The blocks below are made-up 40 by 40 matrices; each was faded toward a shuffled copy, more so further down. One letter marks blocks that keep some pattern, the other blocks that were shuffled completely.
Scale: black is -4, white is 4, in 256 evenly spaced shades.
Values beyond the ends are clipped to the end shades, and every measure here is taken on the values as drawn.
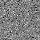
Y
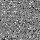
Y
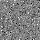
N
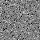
N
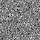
Y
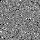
Y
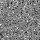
Y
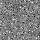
N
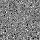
Y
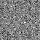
Y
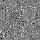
Y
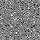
Y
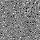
Y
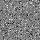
Y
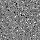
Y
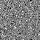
Y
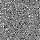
Y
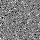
N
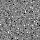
Y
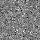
N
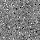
N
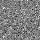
Y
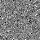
N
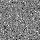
N
